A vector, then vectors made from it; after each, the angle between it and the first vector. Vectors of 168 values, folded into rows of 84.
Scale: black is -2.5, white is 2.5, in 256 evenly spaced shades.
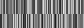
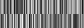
partly aligned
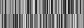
nearly opposite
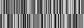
nearly parallel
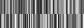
partly aligned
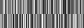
nearly opposite
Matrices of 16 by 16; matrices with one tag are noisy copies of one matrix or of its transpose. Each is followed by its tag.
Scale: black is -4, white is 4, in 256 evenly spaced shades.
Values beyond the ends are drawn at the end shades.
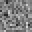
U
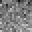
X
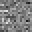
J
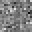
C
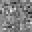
C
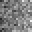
X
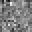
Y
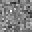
C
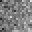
X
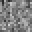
Y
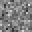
C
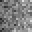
X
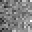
X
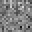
J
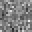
C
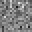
J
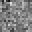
Y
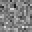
U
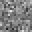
C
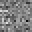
J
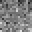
X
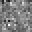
Y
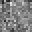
Y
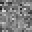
Y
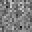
J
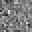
U
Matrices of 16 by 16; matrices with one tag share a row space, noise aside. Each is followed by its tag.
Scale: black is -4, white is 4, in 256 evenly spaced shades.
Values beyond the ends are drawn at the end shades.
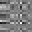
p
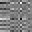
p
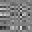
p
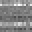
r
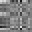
p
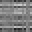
r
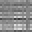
r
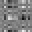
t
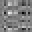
t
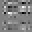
t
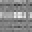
r
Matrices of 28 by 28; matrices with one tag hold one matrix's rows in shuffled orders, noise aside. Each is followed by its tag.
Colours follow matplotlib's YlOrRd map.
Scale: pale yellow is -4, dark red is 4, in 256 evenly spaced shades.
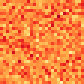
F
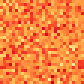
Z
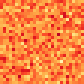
F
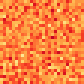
Z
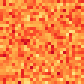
F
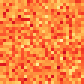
F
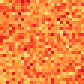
F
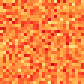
Z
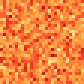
Z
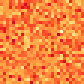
F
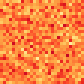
F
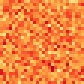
Z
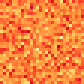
F
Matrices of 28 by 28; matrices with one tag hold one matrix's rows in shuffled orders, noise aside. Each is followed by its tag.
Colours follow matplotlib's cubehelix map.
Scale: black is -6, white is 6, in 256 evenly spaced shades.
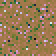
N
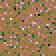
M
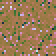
M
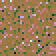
M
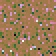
M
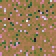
N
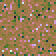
M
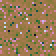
N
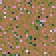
N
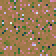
M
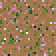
N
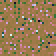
M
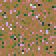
M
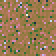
N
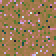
M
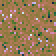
M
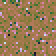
N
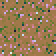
M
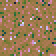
M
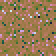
M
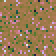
N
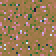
N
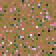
M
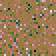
N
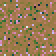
N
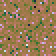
N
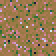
N
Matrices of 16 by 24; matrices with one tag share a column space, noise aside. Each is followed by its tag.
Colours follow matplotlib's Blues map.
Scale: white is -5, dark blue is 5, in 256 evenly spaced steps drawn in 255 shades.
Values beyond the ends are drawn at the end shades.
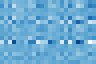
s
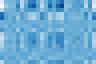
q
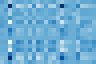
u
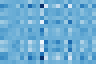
u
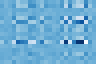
s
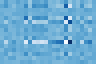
s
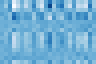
q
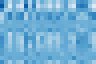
q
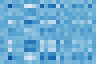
u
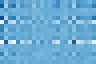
s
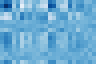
q
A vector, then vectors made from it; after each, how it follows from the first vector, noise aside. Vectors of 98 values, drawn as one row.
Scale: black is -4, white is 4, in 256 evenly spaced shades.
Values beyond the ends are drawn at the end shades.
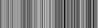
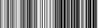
scaled up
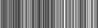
negated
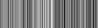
copied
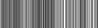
negated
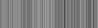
shrunk
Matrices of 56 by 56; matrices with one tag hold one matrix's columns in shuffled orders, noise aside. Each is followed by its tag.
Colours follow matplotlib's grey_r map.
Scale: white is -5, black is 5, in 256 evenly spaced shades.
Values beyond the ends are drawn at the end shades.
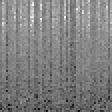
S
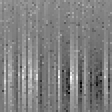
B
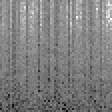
S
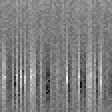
B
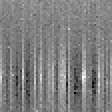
B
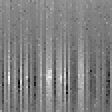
B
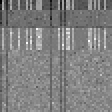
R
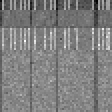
R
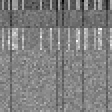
R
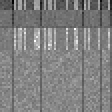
R
